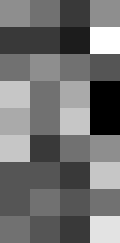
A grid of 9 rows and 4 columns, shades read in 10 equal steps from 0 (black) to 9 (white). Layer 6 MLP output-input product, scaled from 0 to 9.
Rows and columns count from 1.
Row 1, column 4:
5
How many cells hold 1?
1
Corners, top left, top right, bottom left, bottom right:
5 5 4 8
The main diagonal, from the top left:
5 2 4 0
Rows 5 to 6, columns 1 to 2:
6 4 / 7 2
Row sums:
16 14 16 17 17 18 15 14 17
